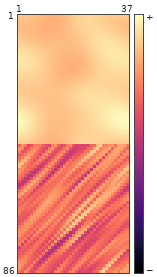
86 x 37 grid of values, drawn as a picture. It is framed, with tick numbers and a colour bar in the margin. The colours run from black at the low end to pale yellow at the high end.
The table splits into 2 rows of 1 panel. Panel 1,1: very high, smooth, faint in contrast. Panel 2,1: high, slanting up to the right.
